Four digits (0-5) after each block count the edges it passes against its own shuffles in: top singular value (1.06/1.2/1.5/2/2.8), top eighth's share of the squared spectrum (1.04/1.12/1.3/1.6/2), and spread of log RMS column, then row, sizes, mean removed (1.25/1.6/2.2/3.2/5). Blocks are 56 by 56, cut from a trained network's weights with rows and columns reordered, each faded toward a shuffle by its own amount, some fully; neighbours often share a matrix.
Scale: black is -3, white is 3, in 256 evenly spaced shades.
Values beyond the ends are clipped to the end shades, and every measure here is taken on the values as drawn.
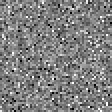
0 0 0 0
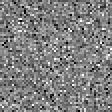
0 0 0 0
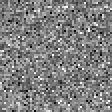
1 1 0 0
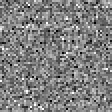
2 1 0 0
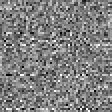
4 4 1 2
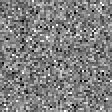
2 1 0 0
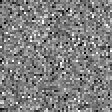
0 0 0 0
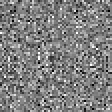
3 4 2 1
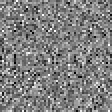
3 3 1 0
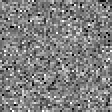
0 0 0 0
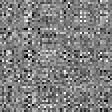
4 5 3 3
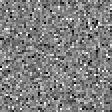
0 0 0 0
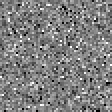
0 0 0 0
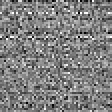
4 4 1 2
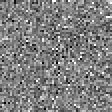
2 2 0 1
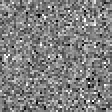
2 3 1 1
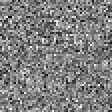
2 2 1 1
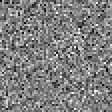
1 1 0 0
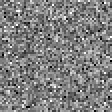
0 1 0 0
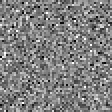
2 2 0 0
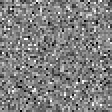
1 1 0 0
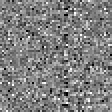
3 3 2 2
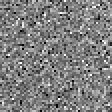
1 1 0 0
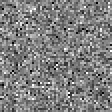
2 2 1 1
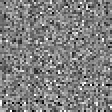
2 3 0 2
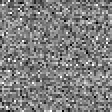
2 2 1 0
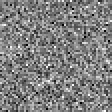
0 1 0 0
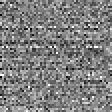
3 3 1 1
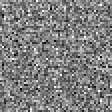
0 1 0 0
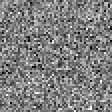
1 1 0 0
